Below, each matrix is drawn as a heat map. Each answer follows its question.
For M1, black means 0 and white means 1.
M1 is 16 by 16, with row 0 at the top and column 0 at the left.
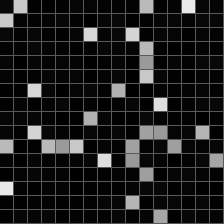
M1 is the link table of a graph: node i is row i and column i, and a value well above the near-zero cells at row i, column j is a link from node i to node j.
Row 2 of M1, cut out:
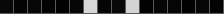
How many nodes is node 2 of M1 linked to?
2
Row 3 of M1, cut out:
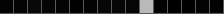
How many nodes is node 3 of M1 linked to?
1
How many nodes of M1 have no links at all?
0
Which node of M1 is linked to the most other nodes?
node 10
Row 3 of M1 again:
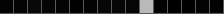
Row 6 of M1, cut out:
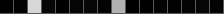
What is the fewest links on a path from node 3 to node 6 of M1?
4
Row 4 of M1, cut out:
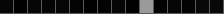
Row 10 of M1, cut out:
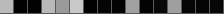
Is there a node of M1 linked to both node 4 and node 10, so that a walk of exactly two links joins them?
no
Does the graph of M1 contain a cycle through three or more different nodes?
no
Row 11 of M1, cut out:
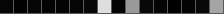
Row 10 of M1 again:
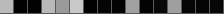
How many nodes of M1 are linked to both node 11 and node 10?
1
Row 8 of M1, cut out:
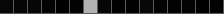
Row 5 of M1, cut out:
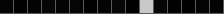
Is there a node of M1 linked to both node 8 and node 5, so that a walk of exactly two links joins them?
no
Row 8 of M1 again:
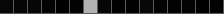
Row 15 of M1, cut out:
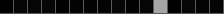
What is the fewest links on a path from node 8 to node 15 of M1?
5
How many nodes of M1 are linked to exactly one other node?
10
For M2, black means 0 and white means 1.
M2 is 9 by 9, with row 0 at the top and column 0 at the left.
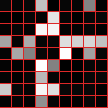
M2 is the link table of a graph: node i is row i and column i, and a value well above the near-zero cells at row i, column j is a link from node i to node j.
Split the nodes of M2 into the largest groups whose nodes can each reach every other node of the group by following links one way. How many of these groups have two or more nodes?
1
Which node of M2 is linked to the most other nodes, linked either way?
node 3
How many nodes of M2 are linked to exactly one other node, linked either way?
3
